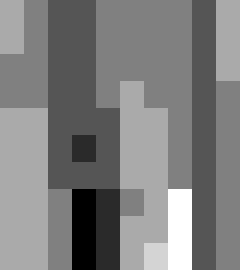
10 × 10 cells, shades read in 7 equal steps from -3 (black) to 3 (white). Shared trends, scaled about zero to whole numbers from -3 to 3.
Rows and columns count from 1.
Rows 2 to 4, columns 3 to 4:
-1 -1 / -1 -1 / -1 -1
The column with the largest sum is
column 8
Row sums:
-1 -1 -2 -2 0 -1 0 0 1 2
